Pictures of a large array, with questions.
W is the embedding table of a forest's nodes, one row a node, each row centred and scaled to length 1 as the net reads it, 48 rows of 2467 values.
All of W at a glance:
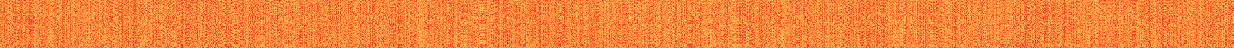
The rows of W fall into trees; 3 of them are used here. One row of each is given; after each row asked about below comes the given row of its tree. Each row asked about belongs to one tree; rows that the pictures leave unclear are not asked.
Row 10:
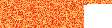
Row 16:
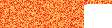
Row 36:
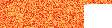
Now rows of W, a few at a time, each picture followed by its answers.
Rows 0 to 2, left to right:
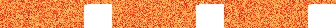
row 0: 36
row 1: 10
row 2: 16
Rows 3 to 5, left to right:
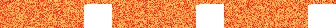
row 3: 36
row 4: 10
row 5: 16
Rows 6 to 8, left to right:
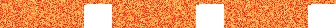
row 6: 16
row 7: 10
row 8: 10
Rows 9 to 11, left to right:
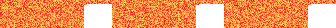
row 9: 16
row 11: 16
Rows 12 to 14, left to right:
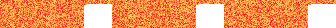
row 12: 16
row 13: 36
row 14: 10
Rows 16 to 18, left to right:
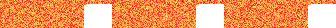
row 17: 16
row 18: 16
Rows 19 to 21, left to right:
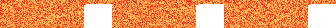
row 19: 16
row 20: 36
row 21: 16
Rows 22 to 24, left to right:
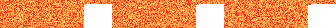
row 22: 36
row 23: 36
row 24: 10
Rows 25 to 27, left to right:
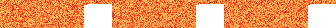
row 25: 10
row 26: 16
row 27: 16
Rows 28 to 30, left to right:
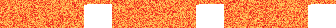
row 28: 10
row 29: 16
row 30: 36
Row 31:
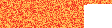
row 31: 10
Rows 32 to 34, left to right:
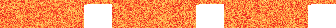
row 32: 36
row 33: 16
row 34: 10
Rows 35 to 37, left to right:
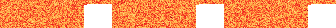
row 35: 10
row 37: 10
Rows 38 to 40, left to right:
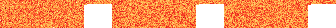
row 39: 36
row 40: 10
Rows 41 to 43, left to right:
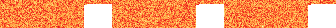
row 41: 16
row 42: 10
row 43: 10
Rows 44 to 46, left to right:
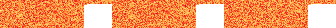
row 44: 36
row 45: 36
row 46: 36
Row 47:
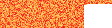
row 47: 16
